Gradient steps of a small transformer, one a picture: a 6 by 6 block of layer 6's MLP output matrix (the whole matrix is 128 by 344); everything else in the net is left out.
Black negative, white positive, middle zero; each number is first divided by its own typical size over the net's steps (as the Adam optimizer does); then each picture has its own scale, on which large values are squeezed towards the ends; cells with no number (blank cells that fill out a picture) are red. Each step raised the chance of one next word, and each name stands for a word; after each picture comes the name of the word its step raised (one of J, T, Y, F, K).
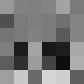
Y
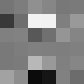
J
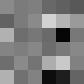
J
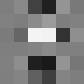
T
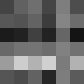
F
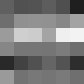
T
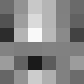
F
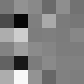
J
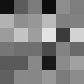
T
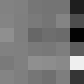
F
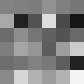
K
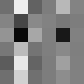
T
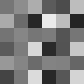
K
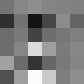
K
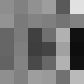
Y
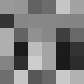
Y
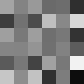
J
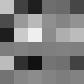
T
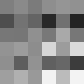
K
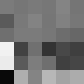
Y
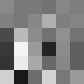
Y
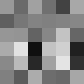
Y
